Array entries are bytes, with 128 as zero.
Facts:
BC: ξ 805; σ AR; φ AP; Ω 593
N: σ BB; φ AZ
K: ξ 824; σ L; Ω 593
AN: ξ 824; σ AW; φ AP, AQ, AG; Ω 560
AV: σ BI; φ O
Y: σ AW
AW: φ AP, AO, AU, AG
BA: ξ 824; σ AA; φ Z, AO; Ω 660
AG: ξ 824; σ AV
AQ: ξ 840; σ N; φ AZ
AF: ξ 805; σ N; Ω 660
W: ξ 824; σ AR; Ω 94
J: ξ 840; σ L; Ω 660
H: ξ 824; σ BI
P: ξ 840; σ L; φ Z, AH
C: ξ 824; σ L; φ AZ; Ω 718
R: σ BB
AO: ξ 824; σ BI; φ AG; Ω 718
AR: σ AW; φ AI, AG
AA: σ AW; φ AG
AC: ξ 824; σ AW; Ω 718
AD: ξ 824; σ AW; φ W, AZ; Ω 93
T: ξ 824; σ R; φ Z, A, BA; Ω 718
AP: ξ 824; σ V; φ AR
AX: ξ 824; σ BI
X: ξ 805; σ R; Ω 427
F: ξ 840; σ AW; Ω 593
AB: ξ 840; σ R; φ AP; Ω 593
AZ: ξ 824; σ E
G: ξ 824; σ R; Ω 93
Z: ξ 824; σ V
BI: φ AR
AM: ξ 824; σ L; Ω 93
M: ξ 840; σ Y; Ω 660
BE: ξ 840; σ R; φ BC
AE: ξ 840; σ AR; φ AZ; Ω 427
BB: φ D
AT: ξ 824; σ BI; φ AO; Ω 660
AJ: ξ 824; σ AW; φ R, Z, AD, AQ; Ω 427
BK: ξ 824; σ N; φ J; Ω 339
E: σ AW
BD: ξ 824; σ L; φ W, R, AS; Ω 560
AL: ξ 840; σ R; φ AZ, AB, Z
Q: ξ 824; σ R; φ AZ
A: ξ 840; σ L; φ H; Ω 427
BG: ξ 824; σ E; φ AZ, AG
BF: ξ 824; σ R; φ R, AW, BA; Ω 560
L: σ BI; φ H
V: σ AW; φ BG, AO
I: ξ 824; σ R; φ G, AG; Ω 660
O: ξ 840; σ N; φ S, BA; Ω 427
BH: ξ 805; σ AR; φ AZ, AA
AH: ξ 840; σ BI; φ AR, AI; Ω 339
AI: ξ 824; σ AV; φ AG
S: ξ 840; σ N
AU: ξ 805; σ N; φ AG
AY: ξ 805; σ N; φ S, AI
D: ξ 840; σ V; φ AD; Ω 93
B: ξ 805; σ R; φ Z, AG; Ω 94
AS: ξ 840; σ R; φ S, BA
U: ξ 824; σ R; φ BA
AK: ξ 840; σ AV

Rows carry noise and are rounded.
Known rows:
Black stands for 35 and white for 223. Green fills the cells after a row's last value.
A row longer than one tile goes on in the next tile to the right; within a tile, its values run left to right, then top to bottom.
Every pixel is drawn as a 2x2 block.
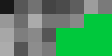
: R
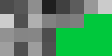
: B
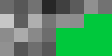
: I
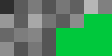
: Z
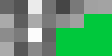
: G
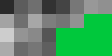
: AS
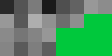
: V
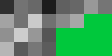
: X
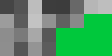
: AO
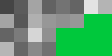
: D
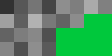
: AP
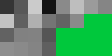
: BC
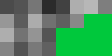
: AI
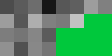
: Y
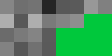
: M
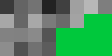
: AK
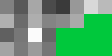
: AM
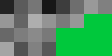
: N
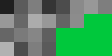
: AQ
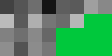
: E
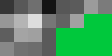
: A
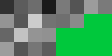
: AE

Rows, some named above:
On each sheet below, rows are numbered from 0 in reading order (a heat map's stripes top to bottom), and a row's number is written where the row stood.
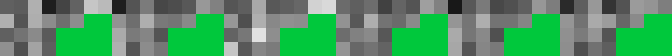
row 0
AC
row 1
R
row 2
AD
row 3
BA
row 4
R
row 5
AU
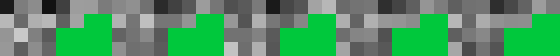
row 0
BK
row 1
J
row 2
W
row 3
AF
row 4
AF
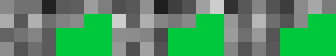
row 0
M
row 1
B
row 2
AG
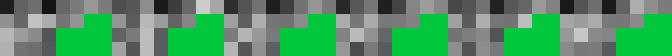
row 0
O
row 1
C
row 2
Q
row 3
AL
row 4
Y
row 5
BF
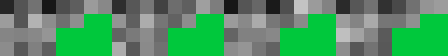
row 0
V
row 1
AZ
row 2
BD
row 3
U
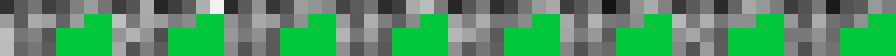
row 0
S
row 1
T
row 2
AU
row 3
AI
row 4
U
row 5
BI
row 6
BE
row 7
AA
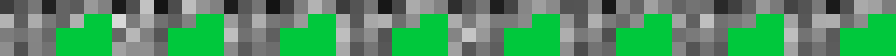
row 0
E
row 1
AB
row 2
AV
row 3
AY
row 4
AL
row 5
AR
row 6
AT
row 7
AY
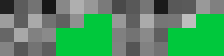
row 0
AN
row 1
Y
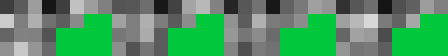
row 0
K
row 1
P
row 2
AW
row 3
A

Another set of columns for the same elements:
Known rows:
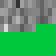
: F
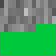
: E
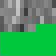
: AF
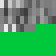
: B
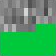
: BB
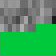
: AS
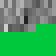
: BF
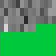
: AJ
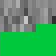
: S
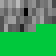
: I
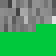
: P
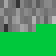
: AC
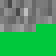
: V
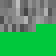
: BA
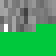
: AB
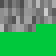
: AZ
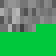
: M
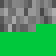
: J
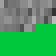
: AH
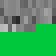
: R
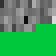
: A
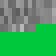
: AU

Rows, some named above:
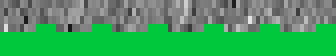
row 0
AJ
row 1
AM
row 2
AI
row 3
AF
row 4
Z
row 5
AR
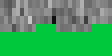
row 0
AD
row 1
AV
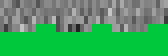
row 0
AC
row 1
AT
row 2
Q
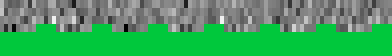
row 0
C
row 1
AE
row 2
BD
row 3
K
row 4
AY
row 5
AP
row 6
T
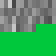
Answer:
BK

